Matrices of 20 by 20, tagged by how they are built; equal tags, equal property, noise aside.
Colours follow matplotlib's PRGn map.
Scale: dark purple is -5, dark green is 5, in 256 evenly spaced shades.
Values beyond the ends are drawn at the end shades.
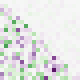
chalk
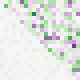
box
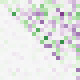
box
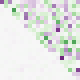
box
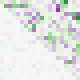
box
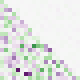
chalk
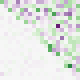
box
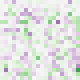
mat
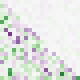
chalk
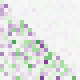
chalk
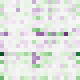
mat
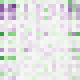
mat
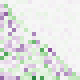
chalk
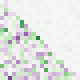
chalk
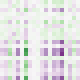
mat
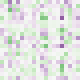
mat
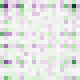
mat
